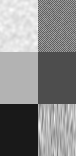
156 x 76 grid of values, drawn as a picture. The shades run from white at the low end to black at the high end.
The table splits into 3 rows of 2 panels. Panel 1,1: very low, blotchy, faint in contrast. Panel 1,2: middling, checkered, strong in contrast. Panel 2,1: low, flat. Panel 2,2: high, flat. Panel 3,1: very high, flat. Panel 3,2: low, streaked downward.
